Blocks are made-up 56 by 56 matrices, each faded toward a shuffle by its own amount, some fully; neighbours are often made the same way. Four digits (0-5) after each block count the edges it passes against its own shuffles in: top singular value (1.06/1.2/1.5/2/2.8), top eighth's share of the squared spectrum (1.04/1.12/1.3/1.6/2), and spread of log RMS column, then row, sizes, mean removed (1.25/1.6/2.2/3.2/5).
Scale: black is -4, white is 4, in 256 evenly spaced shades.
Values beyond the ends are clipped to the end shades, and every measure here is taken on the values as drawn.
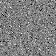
0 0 0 0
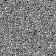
1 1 0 0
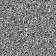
2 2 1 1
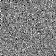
2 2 1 0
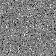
0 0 0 0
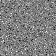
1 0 0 0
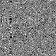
3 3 1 1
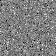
0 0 0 0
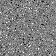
0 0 0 0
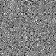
3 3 1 1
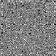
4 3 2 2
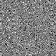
3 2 1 0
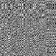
4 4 3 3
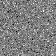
2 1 0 0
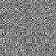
4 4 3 3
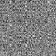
4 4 2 2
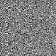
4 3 2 1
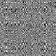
4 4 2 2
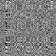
4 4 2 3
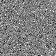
0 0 0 0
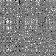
4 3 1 1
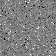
0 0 0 0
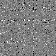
2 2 2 2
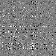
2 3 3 3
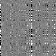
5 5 3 1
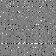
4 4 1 2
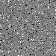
2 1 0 0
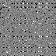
4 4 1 2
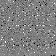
3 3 0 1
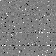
3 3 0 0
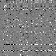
4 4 2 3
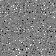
3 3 0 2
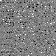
2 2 0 1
